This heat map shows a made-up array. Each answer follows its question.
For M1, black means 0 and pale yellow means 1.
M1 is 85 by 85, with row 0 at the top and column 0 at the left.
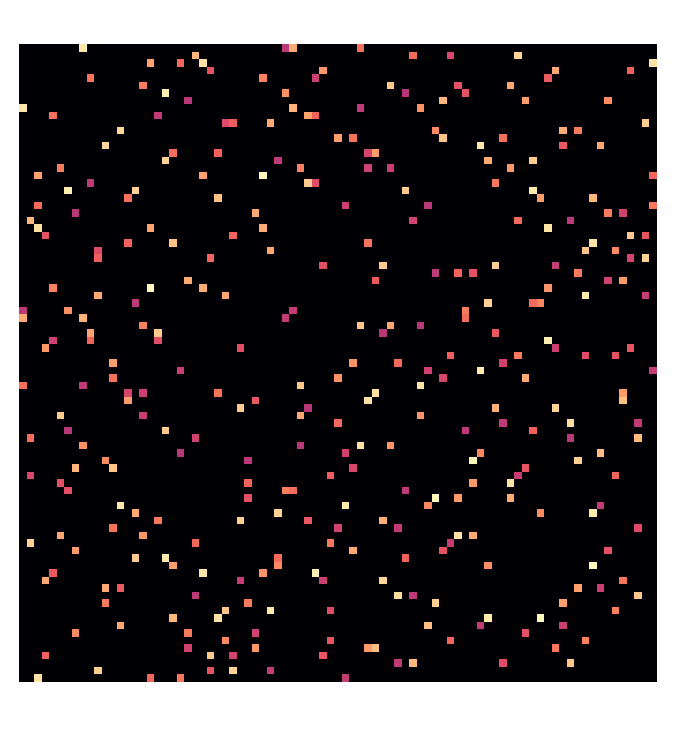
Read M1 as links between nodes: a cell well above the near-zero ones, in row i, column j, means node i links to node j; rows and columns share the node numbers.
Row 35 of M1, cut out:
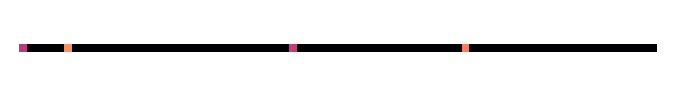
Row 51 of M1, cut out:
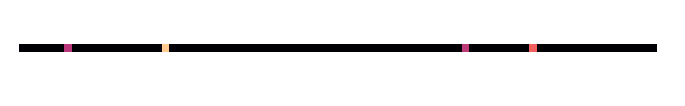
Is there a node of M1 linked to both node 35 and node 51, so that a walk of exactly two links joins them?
yes
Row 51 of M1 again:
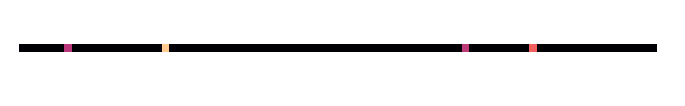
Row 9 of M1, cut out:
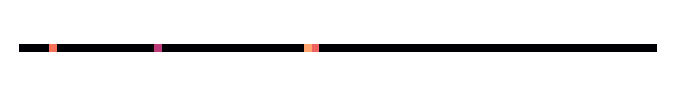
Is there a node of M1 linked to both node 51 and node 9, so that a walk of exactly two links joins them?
no
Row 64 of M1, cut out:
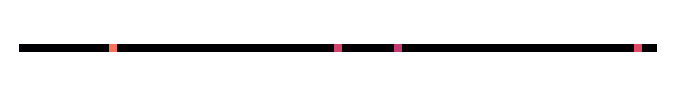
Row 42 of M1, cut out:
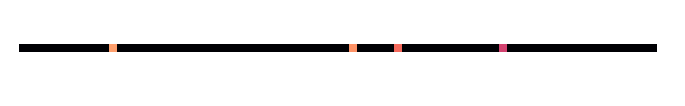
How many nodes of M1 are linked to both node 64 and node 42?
2
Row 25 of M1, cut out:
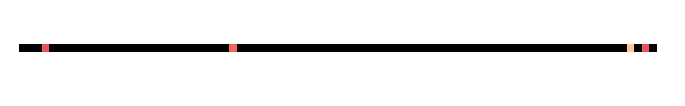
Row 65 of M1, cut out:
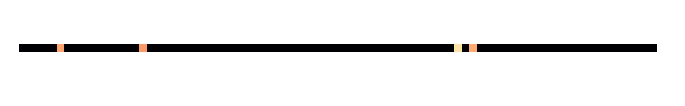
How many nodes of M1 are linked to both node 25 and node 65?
0
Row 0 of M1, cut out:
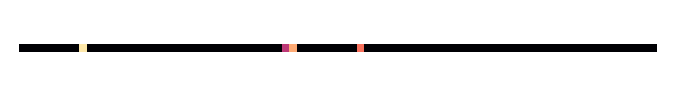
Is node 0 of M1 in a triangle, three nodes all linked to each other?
yes
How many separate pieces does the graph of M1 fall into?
1
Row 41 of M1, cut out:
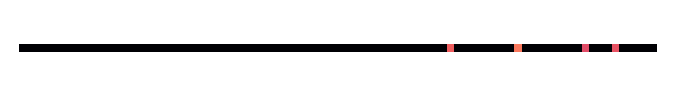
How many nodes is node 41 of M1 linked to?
4
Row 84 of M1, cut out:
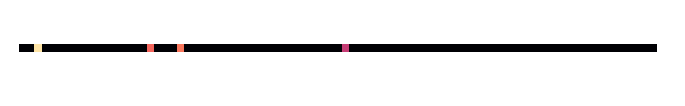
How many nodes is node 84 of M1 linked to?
4
